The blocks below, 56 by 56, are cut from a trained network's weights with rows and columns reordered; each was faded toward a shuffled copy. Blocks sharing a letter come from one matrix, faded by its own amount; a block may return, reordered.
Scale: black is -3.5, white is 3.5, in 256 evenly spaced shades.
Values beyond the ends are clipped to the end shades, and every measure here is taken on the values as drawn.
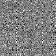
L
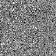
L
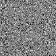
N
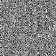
L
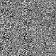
L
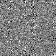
N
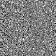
L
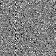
N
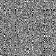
L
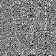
L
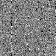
N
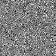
N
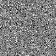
N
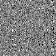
L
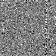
N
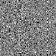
N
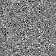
N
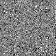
N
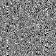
N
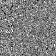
N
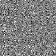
L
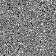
N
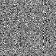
L
